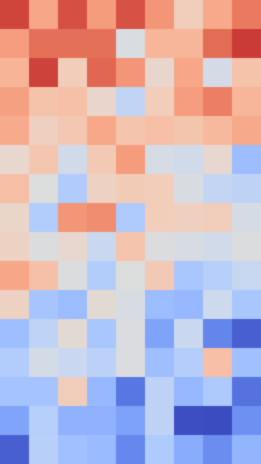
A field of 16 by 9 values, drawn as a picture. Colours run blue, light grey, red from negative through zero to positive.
Stripes: none. Calmest part: middle right. Slope: up to the top. Average level on the scale: 50%.
